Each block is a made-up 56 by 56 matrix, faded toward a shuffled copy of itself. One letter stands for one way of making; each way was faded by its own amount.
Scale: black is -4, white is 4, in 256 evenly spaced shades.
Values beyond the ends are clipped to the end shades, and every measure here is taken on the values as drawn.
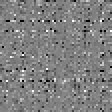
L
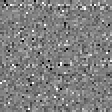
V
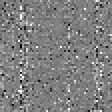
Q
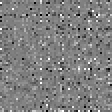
L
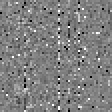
Q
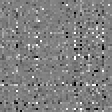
L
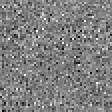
V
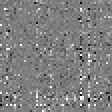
L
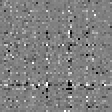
L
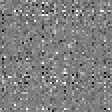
L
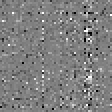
L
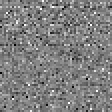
V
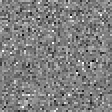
V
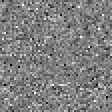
V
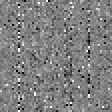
Q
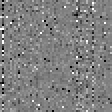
Q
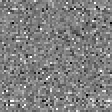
V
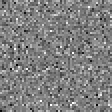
V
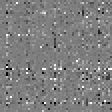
L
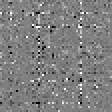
L
